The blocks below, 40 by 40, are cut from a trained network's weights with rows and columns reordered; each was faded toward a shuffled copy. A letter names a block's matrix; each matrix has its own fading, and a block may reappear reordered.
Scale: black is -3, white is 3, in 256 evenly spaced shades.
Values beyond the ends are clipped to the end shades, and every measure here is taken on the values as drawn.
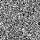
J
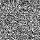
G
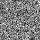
J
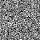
G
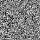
G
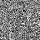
G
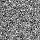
J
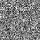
G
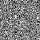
G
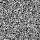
J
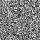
G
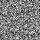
J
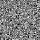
G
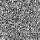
G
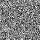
J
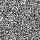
J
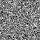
J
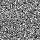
J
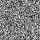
J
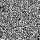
J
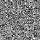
G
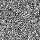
J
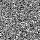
J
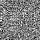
G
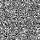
G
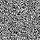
G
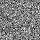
J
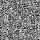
G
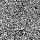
G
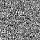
G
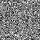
G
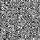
G
